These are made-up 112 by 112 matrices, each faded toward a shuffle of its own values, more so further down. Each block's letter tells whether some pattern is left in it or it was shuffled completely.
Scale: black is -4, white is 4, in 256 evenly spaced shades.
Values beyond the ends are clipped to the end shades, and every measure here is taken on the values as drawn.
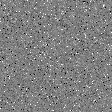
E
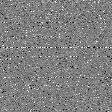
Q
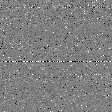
Q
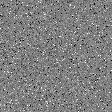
E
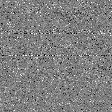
Q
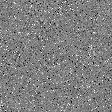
E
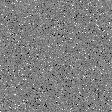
E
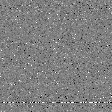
Q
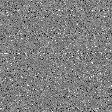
Q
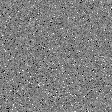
E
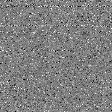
Q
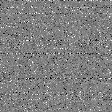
Q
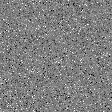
E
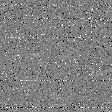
Q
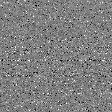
Q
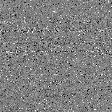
Q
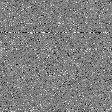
Q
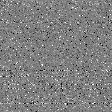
Q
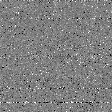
Q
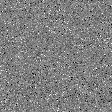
E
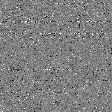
Q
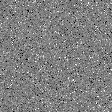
E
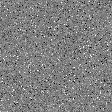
E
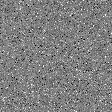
E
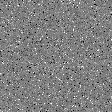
E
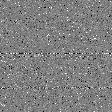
Q
